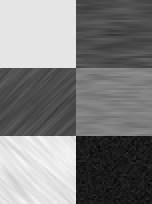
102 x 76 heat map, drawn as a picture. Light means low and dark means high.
It is made of 3 by 2 panels. Panel 1,1: very low, flat. Panel 1,2: high, streaked across, faint in contrast. Panel 2,1: high, slanting up to the right, faint in contrast. Panel 2,2: middling, streaked across, faint in contrast. Panel 3,1: very low, slanting down to the right, faint in contrast. Panel 3,2: very high, fine-grained, faint in contrast.
